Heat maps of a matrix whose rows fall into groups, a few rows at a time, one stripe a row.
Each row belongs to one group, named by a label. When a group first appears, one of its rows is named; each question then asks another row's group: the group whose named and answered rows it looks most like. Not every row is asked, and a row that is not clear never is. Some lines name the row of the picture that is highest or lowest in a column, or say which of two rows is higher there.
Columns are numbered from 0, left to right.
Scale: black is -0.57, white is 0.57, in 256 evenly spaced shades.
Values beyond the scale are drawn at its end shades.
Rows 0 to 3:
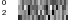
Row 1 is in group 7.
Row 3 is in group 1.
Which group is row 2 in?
7
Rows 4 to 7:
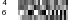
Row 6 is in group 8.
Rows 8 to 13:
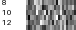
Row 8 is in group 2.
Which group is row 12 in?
2
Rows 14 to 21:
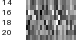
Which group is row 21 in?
1
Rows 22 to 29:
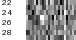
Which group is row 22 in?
7
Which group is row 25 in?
2
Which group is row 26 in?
2
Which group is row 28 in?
1
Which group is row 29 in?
7
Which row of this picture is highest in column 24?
29
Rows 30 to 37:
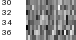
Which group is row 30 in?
1
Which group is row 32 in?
1
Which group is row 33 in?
2
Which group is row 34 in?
2
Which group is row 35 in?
1
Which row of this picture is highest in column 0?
34
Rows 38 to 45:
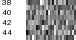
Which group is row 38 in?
2
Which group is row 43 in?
8
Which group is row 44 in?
1
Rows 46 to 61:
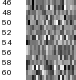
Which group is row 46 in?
7
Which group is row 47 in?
7
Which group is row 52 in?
7
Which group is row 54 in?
1
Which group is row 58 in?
1
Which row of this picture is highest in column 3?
59
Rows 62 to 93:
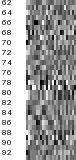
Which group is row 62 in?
8
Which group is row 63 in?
7
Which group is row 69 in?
2
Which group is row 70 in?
1
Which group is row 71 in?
8
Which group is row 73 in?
2
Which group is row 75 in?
8
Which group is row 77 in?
1
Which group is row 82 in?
2
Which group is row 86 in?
8
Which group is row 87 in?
8
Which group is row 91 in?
2
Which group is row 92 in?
1
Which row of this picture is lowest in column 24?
79
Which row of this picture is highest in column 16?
79
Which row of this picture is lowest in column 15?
90
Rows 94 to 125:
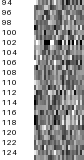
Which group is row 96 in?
8
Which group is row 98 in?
2
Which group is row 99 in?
1
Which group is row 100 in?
7
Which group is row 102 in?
8
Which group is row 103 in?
8
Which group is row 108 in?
7
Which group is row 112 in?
2
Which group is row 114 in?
1
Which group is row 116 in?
7
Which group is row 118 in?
1
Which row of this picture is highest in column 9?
102
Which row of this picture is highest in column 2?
102
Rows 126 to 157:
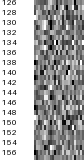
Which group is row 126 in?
2
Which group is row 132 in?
8
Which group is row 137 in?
8
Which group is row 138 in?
1
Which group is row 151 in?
7
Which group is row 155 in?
8
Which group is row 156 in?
1
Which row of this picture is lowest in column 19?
142
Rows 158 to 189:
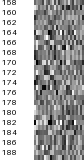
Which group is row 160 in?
2
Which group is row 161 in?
1
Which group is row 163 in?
7
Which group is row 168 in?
1
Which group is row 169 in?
1
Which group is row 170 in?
2
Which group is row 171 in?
8
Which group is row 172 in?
8
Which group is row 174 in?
1
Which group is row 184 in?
2
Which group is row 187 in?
7
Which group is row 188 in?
8
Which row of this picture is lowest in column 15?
167
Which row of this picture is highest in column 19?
176
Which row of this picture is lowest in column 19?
182
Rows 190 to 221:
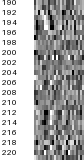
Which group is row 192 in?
7
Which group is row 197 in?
1
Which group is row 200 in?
1
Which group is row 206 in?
8
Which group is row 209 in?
1
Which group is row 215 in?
7
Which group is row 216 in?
8
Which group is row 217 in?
7
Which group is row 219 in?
8
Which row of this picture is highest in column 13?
195
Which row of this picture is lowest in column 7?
192
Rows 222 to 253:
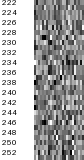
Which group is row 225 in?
1
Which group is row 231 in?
1
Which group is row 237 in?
2
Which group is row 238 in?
1
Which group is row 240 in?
8
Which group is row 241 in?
1
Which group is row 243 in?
1
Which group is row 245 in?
7
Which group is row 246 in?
2
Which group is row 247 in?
1
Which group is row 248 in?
7
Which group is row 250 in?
7
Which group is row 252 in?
7
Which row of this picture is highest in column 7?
237
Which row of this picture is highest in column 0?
234
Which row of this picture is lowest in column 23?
234
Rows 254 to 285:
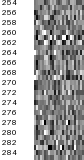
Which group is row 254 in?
8
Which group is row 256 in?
1
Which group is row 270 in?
1
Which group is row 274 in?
1
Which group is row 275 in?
8
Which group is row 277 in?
2
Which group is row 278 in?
7
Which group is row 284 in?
2
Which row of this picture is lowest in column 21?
269
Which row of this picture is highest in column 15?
261
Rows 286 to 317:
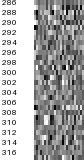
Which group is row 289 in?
2
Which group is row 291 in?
1
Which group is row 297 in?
2
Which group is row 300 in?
7
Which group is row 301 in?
8
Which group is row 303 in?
8
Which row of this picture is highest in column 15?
288
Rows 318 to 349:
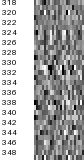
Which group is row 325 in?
8
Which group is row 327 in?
7
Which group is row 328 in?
8
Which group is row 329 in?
1
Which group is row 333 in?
1
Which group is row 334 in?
2
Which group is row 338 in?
1
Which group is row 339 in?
2
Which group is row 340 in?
8
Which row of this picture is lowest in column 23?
336
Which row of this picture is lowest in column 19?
331
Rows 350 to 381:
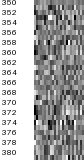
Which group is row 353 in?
2
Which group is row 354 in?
7
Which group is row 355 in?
2
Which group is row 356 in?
1
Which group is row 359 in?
1
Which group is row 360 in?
1
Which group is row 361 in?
2
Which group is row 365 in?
8
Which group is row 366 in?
7
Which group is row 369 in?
2
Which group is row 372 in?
1
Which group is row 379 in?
8
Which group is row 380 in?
8
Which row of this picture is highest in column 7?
353
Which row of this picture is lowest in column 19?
374
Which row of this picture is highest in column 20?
374
